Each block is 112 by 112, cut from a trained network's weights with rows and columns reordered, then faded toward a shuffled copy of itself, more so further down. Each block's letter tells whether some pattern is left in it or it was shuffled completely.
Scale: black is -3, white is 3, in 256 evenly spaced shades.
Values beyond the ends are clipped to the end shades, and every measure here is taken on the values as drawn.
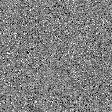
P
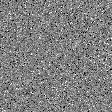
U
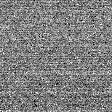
P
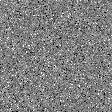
U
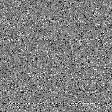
P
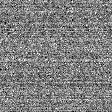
P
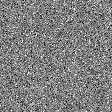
U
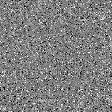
P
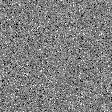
U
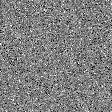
U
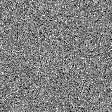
U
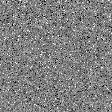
P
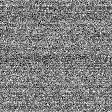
P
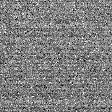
P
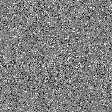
P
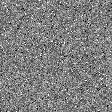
U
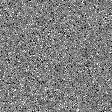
U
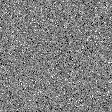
U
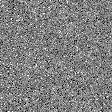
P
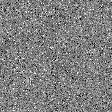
P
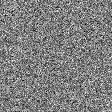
U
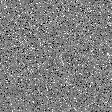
U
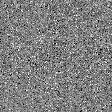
P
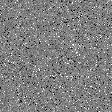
P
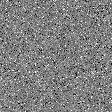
U
